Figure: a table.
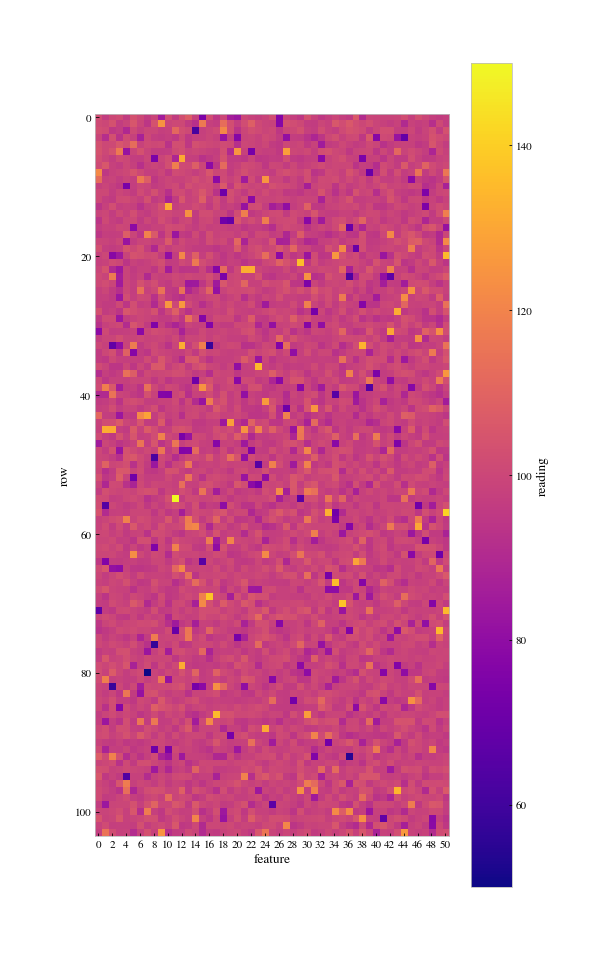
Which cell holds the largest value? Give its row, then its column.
55, 11
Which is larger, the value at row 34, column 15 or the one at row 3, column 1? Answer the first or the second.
the first
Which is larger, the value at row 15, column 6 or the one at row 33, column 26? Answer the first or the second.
the first
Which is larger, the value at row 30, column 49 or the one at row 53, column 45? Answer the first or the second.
the second
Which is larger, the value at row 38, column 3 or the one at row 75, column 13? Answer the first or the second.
the second
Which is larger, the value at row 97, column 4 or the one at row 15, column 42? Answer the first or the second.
the first
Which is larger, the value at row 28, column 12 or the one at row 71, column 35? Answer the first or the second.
the first
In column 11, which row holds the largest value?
55
